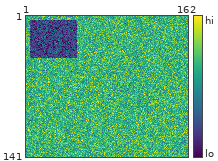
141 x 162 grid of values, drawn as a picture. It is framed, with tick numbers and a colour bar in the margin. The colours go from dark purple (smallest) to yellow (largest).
Mirror symmetry: none. Average level on the scale: 60%. Odd patch: lower, in the top left. Ninth with the lowest average: top left. Stripes: none.
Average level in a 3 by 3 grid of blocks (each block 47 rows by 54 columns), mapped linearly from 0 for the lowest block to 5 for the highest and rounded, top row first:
055
555
555
